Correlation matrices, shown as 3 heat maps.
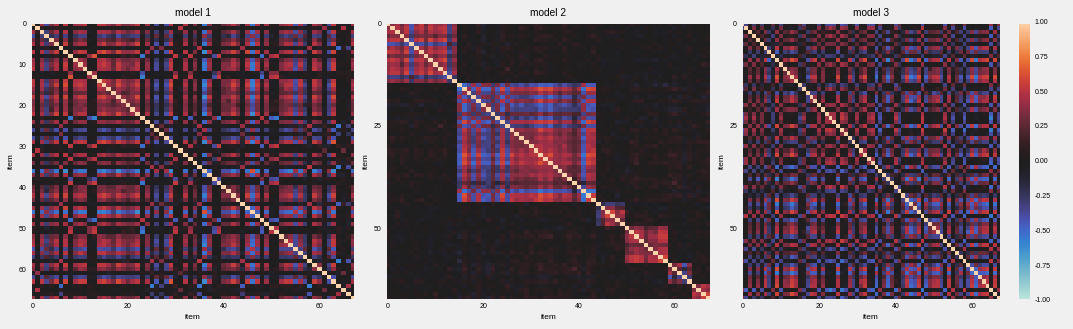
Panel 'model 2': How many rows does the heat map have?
68
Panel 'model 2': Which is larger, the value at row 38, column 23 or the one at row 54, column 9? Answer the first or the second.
the second
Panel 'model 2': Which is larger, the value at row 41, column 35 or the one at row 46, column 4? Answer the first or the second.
the second
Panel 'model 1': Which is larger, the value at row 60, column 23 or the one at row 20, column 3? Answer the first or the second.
the first
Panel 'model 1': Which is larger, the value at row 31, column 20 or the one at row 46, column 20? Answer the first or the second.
the first
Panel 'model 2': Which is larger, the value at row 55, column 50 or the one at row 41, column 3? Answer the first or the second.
the first
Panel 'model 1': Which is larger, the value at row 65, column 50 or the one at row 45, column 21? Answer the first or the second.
the second
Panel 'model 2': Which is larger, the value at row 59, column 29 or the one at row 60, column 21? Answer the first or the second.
the first
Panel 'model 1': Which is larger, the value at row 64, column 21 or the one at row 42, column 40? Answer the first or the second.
the second
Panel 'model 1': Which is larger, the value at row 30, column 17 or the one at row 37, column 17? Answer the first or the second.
the second
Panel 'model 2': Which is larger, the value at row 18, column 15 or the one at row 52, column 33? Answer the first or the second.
the first
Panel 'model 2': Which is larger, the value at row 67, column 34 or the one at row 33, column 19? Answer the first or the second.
the second
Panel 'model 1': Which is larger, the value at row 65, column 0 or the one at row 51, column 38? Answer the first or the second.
the first
